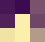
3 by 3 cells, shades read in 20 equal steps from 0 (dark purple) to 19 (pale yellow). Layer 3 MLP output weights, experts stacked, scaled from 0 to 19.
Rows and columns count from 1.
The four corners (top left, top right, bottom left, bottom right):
1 6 18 12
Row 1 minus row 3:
-17 -19 -6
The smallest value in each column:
1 0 5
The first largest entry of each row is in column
3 2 2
